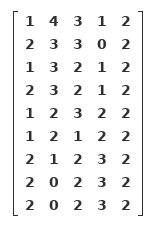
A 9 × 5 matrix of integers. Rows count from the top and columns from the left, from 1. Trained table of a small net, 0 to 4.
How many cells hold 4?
1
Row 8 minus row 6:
1 -2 1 1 0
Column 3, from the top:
3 3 2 2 3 1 2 2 2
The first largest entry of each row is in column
2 2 2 2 3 2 4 4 4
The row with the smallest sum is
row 6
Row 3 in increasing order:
1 1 2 2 3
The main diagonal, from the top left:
1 3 2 1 2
